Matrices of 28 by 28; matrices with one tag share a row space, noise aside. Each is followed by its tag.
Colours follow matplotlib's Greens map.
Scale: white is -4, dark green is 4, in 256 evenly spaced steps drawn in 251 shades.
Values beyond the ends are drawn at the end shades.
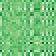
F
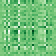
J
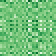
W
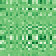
W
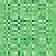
J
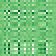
J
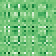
J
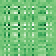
J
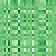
J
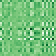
F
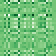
J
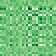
W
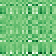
W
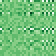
F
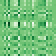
J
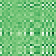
F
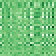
F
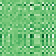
F
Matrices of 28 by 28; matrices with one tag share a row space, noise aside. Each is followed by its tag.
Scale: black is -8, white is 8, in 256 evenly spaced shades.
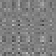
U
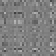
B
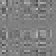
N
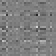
N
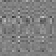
U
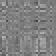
N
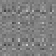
U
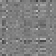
N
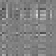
N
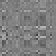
N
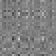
U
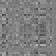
N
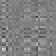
N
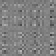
B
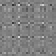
U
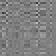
N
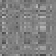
N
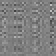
B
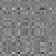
U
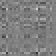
N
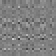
U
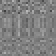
U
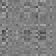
N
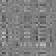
N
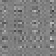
B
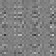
B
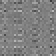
B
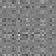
U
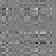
N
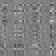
B
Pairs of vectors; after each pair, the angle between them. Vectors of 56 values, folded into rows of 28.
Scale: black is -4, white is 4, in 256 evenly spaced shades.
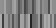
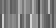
nearly opposite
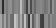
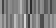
nearly parallel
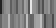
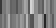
nearly parallel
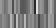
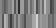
partly opposed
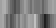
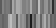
partly opposed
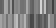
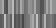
partly opposed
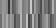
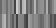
orthogonal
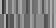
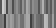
nearly opposite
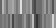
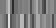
partly opposed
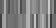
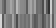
partly opposed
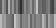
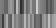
partly aligned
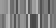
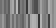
nearly opposite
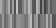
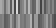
nearly parallel
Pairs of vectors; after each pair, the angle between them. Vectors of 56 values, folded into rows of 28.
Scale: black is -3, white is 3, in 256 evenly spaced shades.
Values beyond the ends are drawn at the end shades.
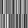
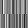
nearly parallel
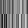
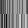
nearly parallel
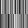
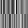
partly opposed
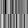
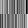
orthogonal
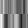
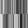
nearly parallel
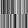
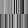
partly opposed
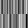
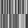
nearly parallel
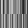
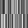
partly aligned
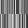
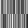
partly aligned
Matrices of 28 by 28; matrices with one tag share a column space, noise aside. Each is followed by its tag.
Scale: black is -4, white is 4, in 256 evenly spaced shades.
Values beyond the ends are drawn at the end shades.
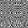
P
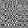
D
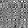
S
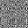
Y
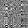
Y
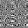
D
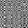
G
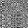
G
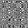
S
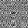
P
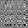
D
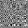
D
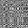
Y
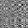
Y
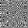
P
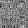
S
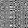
G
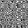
S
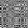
Y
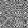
P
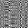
G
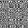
S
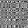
S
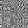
Y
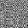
G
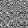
P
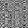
G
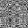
Y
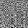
G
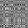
Y
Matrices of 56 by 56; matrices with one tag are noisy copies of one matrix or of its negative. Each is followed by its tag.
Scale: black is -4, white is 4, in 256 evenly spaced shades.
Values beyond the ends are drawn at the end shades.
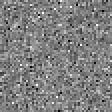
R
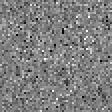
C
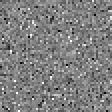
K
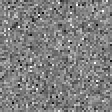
R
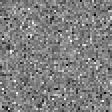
K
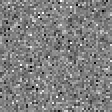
R
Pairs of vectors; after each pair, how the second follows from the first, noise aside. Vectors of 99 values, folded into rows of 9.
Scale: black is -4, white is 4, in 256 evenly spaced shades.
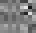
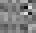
negated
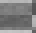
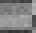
negated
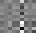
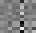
negated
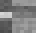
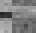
negated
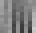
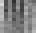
reversed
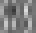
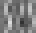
reversed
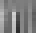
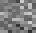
shuffled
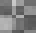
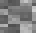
wrapped around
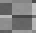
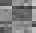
wrapped around
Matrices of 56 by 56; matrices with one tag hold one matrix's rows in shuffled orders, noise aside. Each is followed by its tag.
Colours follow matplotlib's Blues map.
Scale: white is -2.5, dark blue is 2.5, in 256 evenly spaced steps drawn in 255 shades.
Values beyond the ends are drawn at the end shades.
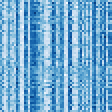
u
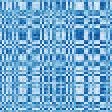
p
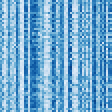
u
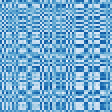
p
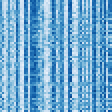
u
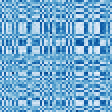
p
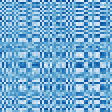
p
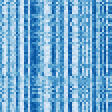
u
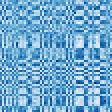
p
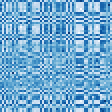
p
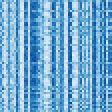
u
